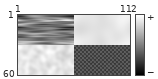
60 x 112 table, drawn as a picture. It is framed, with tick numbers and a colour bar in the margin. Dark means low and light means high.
The table splits into 2 rows of 2 panels. Panel 1,1: middling, streaked across, strong in contrast. Panel 1,2: very high, smooth, faint in contrast. Panel 2,1: very high, blotchy, faint in contrast. Panel 2,2: low, checkered.
